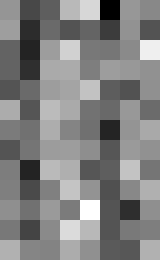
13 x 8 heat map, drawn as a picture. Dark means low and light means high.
Ninth with the highest average: bottom middle. Stripes: upright, repeating 2 times. Average level on the scale: 50%.
